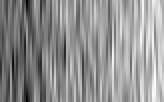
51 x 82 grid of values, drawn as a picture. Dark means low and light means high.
The grain runs up and down. The values follow a bell shape. The field climbs toward the right.
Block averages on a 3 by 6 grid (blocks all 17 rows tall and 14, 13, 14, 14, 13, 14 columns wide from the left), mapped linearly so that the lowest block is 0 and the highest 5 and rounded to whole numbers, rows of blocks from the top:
113345
012245
013245
